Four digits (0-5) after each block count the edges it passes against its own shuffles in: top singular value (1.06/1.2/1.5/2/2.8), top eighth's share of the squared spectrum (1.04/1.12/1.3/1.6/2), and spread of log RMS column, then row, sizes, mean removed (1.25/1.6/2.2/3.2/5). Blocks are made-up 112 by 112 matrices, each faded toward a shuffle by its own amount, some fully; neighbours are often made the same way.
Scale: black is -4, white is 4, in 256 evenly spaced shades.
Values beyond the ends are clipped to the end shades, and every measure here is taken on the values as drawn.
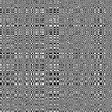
5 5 4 4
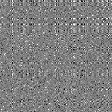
5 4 3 3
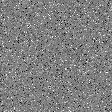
0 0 0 0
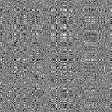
5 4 3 3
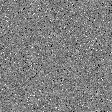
0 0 0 0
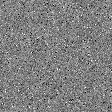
0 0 0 0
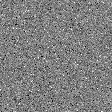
0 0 0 0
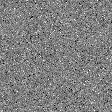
0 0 0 0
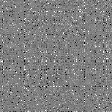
4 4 2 2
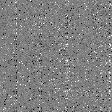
4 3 2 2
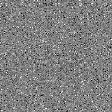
4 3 2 2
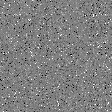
2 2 1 0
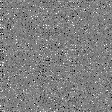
3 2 1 0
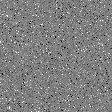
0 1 0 0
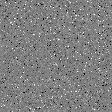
2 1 0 0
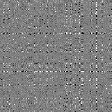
5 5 3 3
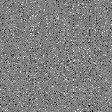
3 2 1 1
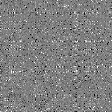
4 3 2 2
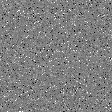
2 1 0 0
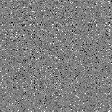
4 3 2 2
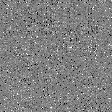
3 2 1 1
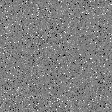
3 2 1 0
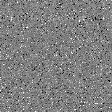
3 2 1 1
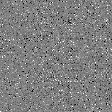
3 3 1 1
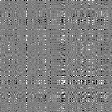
5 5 4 4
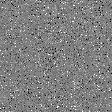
3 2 1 1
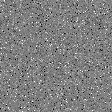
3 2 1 0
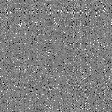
4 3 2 2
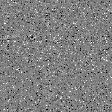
3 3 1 1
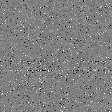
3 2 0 1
